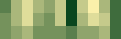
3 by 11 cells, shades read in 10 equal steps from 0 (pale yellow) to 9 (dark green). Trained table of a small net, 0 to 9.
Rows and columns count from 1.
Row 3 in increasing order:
3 3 4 4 4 5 5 5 5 6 7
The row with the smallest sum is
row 1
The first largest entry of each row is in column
7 7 11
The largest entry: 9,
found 2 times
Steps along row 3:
down down up same same up down same down up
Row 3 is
5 4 3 5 5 5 6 4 4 3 7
